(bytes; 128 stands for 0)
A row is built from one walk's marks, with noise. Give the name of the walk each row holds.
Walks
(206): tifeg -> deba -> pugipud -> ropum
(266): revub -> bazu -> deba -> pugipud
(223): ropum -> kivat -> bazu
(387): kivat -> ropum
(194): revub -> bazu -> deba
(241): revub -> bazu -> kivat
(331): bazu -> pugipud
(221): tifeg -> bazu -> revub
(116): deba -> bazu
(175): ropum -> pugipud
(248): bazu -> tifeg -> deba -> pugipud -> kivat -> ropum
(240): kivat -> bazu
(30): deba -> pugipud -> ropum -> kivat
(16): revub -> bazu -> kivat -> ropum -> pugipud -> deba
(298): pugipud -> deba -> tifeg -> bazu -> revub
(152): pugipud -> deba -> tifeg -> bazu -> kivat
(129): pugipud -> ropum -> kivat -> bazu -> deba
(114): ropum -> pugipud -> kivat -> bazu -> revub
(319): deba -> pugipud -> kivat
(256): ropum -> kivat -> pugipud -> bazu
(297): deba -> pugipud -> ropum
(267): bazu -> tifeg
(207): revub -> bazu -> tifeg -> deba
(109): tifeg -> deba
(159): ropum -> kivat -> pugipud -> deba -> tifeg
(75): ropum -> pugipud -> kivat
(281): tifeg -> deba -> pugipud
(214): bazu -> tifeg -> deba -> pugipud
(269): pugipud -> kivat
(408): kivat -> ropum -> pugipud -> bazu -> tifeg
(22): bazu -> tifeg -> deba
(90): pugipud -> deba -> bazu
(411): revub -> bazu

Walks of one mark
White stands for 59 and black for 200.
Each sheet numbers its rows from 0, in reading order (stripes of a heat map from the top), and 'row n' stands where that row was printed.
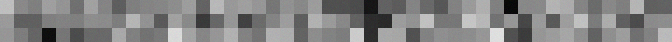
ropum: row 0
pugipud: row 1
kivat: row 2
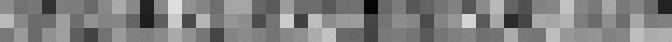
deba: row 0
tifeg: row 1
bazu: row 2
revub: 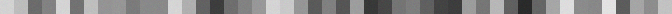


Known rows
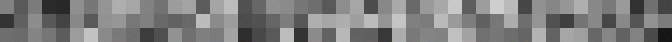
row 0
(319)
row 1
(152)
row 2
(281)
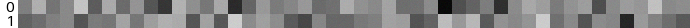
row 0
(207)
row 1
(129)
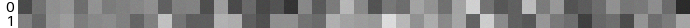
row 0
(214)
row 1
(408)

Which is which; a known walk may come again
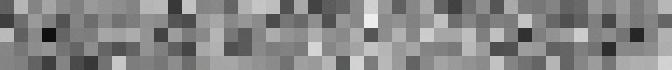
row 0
(16)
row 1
(248)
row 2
(269)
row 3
(408)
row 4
(240)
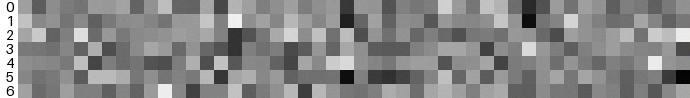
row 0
(75)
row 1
(387)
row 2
(411)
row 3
(90)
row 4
(267)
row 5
(297)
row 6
(256)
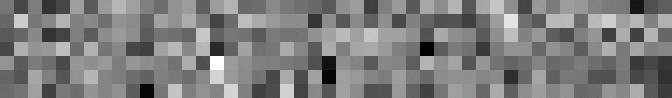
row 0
(319)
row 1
(194)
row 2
(152)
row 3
(207)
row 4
(30)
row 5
(159)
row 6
(109)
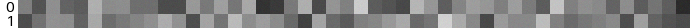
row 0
(281)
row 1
(129)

